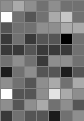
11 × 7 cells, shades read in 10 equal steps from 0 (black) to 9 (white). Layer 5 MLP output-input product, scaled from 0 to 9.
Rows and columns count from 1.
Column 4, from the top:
4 4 5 3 2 2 3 5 5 6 3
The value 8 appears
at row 9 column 5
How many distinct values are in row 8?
4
